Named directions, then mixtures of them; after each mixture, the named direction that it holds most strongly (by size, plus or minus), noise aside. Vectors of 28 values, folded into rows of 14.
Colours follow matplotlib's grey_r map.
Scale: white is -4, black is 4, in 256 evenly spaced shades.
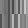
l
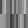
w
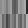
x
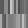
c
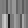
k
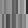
x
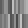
w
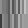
l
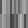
w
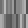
w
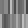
c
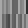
x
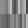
x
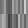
w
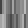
w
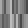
w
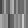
c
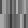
w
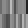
x
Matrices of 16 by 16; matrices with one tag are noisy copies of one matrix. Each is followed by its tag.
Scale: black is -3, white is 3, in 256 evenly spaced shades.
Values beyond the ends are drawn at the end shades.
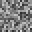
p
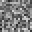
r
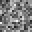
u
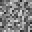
u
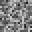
u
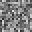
r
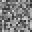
r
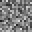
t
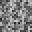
u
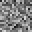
t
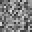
u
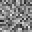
t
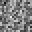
u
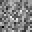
u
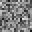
r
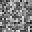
u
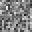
r
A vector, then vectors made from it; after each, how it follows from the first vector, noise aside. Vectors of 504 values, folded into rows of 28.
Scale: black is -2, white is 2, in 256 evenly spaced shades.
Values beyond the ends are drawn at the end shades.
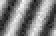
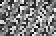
sign-scrambled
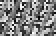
sign-scrambled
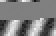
partly zeroed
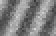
shrunk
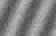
shrunk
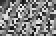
sign-scrambled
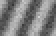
shrunk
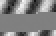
partly zeroed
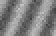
shrunk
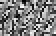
sign-scrambled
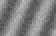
shrunk
